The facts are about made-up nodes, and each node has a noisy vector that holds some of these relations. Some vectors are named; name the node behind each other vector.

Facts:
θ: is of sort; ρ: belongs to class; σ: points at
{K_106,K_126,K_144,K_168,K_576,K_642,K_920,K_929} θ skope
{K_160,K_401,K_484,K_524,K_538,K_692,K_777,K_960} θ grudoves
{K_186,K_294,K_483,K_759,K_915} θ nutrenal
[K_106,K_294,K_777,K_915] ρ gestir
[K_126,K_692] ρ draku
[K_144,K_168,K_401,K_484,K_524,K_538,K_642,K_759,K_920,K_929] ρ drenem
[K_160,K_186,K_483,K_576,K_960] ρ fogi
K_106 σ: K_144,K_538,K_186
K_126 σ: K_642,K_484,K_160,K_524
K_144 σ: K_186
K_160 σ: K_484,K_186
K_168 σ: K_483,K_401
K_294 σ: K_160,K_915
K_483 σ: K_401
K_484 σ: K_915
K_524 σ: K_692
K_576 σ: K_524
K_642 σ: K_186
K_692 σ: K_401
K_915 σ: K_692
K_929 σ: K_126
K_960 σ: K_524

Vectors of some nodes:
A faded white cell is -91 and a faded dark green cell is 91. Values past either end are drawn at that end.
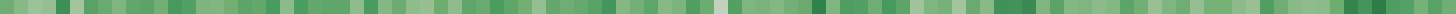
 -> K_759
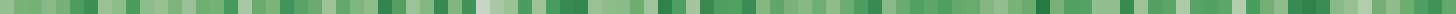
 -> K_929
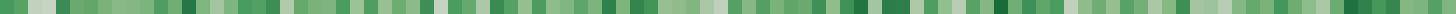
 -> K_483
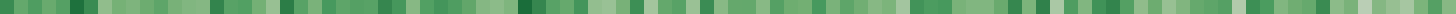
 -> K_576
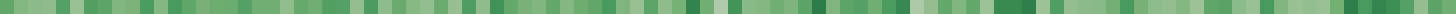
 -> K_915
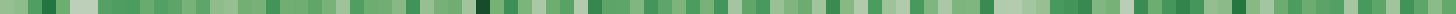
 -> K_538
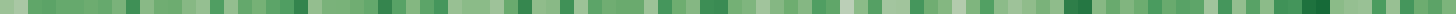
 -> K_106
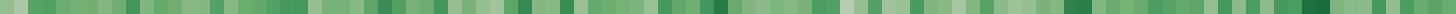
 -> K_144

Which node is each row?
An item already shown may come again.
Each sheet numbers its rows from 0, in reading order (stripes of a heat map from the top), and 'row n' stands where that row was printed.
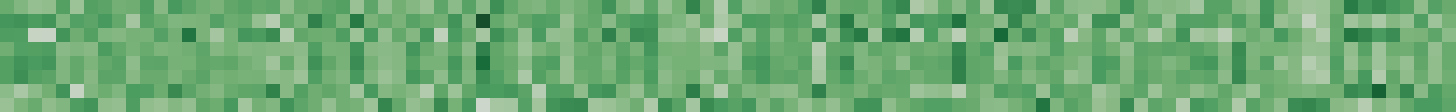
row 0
K_915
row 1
K_960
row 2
K_483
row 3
K_777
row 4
K_524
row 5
K_692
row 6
K_186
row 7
K_929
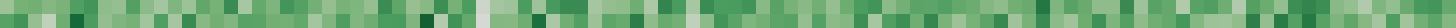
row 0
K_929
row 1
K_168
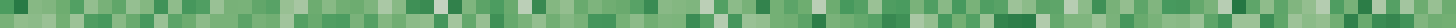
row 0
K_401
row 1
K_294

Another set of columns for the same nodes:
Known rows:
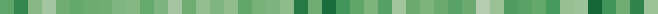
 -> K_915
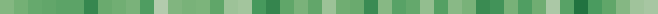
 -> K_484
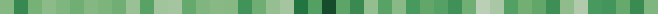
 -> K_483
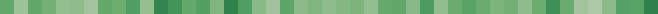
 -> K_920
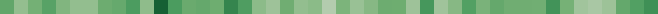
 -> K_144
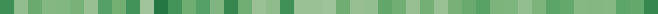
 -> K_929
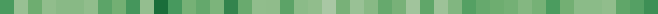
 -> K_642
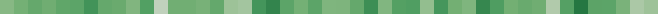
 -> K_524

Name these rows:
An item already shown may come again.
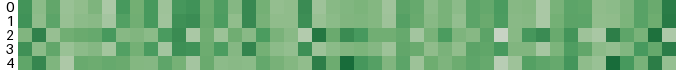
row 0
K_576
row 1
K_576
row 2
K_186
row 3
K_576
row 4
K_915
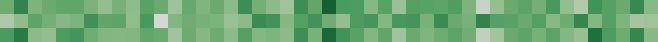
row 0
K_759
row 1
K_401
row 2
K_294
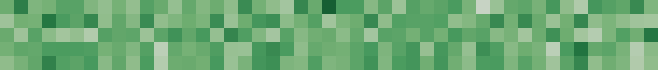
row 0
K_759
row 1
K_538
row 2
K_168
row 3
K_960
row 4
K_777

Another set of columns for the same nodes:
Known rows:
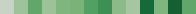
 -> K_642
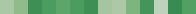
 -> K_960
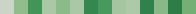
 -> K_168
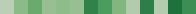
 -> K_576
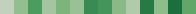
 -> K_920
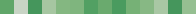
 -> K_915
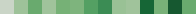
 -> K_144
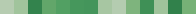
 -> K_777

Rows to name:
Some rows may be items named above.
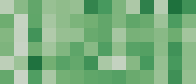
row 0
K_576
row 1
K_759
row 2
K_483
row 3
K_186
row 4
K_401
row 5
K_294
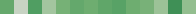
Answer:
K_294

